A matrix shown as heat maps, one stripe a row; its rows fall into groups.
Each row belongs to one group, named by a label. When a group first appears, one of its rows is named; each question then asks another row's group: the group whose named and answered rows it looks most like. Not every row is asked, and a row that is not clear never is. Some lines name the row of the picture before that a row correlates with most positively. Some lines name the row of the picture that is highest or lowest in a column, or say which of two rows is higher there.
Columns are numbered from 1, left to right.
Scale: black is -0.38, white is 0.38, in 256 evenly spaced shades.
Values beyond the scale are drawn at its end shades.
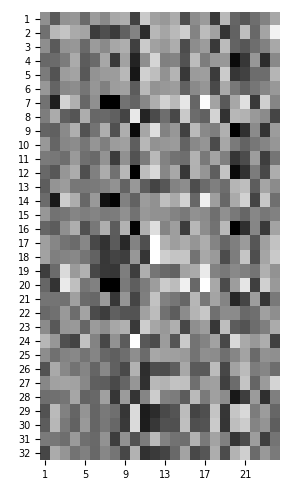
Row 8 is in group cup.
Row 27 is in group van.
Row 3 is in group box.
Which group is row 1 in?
box
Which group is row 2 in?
van
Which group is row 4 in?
box
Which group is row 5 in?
box
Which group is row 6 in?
box
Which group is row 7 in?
van
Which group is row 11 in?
box
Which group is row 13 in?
cup
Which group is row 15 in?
box
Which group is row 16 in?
box
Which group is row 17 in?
van
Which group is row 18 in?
van
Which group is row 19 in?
van
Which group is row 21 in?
box
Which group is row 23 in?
box
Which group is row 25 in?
van
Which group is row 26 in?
cup
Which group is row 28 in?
box
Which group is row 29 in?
cup
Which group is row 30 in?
cup
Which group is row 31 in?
box
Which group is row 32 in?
cup
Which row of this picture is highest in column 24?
2
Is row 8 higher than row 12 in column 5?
Yes
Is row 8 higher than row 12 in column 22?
Yes
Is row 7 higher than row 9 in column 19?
No
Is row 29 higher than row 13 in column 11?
No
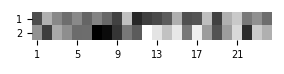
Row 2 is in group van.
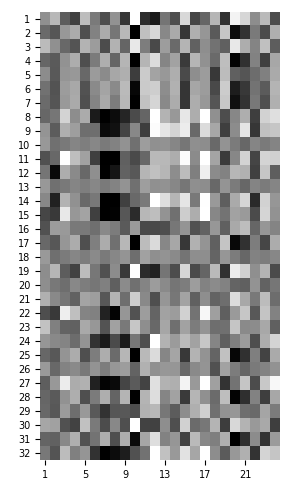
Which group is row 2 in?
box
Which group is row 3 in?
cup
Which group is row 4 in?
box
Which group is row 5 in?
box
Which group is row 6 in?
box
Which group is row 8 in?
van
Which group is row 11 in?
van
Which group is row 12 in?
van
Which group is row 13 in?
box
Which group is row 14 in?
van
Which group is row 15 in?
van
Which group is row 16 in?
cup
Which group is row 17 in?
box
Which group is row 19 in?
cup
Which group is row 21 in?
cup
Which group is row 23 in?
cup
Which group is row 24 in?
van
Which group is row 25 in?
box
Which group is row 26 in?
box
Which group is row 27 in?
van
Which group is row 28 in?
box
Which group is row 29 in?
van
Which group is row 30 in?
cup
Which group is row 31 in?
box
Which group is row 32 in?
van
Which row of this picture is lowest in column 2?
12
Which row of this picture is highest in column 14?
9
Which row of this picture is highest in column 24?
27
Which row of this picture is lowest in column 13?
16
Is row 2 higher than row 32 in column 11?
Yes
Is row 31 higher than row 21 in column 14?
Yes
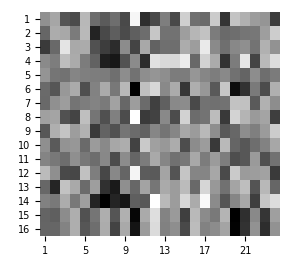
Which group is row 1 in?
cup
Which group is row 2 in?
van
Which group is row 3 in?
van
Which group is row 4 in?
van
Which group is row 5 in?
box
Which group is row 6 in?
box
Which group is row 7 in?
cup
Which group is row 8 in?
cup
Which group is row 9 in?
van
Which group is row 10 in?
box
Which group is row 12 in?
cup
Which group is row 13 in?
van
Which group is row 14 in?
van
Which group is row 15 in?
box
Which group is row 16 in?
box
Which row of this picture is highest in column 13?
4
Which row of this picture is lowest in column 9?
14
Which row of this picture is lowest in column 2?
13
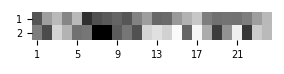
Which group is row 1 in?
van
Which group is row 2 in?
van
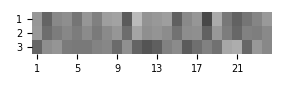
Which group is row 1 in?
box
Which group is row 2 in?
box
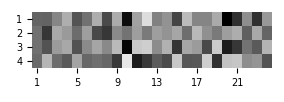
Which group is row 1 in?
box
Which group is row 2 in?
van
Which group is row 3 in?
box
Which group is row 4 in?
cup
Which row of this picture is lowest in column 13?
4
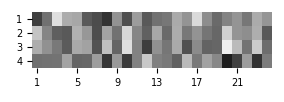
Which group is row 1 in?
van
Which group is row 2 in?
cup
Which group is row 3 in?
cup
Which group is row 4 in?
box
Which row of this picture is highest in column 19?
4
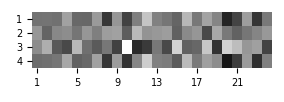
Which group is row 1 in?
box
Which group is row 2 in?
box
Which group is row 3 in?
cup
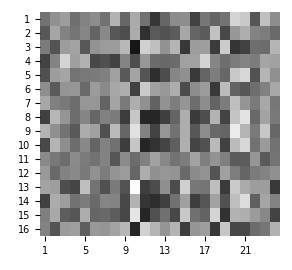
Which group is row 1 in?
cup
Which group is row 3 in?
box
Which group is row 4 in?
van
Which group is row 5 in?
cup
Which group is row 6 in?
box
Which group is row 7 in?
cup
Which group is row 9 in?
cup
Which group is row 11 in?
box
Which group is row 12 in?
box
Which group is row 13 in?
cup
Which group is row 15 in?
cup
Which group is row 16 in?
box
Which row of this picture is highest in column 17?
4
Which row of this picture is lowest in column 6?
4
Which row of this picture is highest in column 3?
4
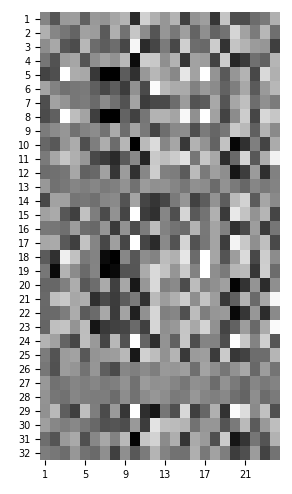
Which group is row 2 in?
cup
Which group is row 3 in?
cup
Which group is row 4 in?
box
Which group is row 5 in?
van
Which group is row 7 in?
cup
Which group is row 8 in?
van
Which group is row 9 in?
cup
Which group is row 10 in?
box
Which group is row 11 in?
van
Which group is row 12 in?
box
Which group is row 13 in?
box
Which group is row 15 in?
cup
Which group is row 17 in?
cup
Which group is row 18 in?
van
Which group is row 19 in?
van
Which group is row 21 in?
van
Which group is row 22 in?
box
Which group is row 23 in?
van
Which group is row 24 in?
cup
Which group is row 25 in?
box
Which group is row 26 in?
van
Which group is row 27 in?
box
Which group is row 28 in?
box
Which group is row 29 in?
cup
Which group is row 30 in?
van
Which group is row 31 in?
box
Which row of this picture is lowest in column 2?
19
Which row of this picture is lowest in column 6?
23
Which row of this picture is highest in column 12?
6
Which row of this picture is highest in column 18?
3
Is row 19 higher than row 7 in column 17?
Yes
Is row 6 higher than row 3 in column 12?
Yes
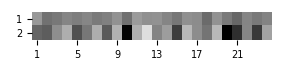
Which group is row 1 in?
box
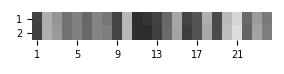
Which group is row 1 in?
cup
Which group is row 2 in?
cup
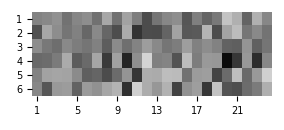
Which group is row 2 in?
cup
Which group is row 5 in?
van
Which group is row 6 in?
box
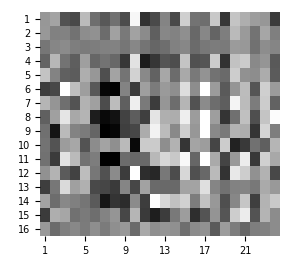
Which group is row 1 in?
cup
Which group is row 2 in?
cup
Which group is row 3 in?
cup
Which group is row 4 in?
cup
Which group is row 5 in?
cup
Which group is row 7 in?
cup
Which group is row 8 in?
van
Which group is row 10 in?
box
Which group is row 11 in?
van
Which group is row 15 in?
cup
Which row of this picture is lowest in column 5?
10
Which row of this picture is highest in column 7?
10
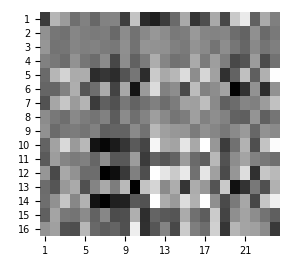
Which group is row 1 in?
cup
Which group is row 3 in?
box
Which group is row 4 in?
box
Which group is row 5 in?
van
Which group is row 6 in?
box
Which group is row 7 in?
van
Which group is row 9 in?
van
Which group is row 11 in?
cup
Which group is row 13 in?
box
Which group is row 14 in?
van
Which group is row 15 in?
cup
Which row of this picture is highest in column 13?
12
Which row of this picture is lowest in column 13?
1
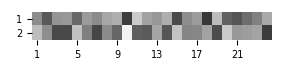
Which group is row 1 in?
box
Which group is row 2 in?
cup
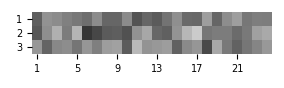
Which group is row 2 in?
van
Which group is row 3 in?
box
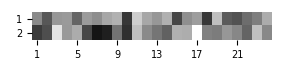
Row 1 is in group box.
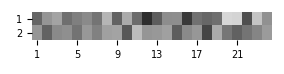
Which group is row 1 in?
cup
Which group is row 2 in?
box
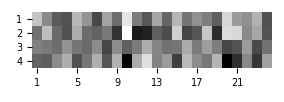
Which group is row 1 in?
cup
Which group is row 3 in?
box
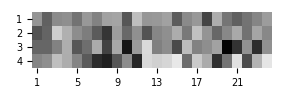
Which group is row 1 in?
box
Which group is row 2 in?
van
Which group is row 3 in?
box
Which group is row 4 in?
van
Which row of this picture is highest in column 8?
1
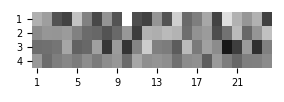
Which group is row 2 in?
van
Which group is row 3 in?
box
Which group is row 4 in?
box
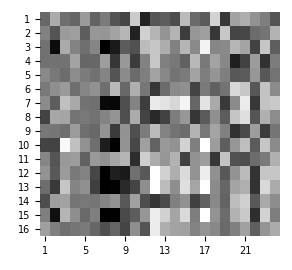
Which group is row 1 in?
cup
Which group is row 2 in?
box
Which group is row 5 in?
box
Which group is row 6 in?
cup
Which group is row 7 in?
van
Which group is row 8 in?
cup
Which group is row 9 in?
box
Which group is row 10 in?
van
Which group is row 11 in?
box
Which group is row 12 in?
van
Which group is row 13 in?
van
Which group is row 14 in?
cup
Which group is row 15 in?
van
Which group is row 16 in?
van
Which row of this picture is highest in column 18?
1
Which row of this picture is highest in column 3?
10
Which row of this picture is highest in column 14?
7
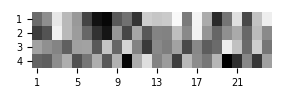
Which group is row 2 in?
van
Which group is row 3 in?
cup
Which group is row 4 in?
box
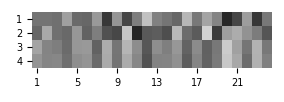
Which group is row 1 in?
box
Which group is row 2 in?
cup
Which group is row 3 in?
cup
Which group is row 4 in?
cup
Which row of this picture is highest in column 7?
1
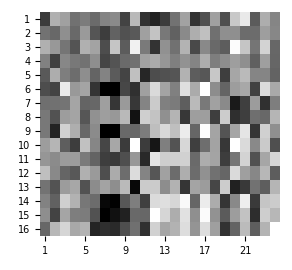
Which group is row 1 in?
cup
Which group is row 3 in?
cup
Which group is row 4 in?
van
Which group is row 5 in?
cup
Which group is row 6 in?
van
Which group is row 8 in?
box
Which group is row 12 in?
cup
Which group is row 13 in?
box
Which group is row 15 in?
van
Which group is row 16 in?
van
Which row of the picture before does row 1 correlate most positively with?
2
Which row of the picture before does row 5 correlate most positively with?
2
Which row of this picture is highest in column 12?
15
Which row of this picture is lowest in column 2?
9
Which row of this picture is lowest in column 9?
15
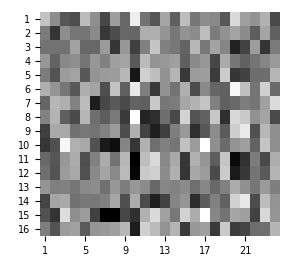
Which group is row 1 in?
cup
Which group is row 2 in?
van
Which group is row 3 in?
box
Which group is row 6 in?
cup
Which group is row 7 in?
van
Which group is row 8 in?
cup
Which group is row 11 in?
box
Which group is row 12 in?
box
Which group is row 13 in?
cup
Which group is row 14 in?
cup
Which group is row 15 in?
van
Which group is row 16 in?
box
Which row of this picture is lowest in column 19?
8
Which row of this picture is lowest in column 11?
8
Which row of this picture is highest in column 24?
7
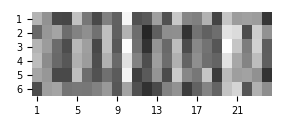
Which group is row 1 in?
cup
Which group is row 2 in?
cup
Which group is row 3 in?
cup
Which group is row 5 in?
cup
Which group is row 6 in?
cup
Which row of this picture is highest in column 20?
3
